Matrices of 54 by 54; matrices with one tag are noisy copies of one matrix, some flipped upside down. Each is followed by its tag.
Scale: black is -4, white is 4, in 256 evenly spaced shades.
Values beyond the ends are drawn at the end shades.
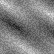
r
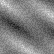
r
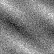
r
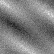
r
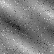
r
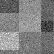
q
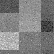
q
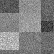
q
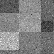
q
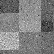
q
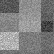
q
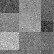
q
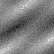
r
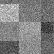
q
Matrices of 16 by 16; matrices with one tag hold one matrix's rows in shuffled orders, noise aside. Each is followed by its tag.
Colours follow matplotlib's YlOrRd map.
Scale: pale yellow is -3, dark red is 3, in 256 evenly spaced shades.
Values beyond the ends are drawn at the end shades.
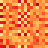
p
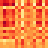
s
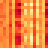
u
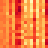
u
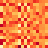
p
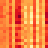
u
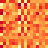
p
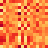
p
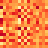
p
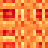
s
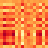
s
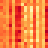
u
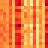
u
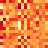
p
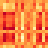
s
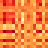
s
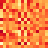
p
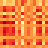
s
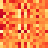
p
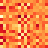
p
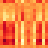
s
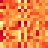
p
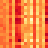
u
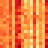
u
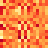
p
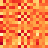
p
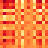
s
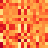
p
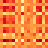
s
